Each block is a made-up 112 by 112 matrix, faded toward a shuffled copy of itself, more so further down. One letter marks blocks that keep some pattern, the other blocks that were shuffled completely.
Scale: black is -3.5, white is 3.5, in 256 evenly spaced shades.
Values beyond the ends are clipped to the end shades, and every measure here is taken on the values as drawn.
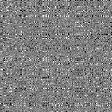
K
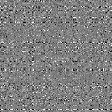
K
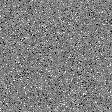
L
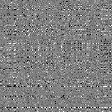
K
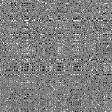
K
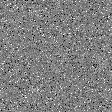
L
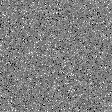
L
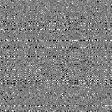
K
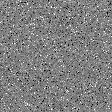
L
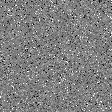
L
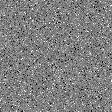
L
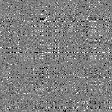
K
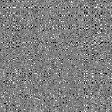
K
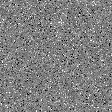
L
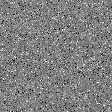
L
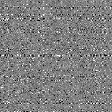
K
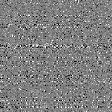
K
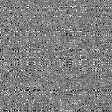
K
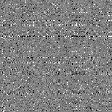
K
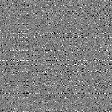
K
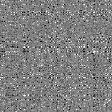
K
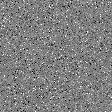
L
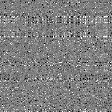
K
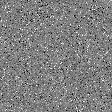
L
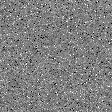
L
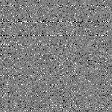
K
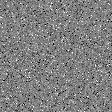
L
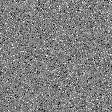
L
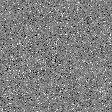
L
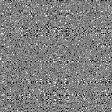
K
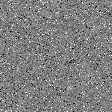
L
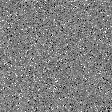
L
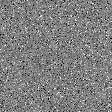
L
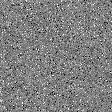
L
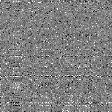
K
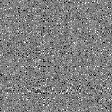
K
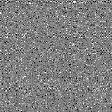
K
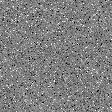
L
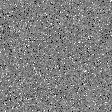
L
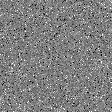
L
